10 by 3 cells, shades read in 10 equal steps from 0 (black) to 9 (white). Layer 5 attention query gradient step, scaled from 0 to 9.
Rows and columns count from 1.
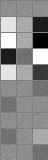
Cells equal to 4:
5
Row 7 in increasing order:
4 5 5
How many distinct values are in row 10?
2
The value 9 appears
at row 3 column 1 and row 4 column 3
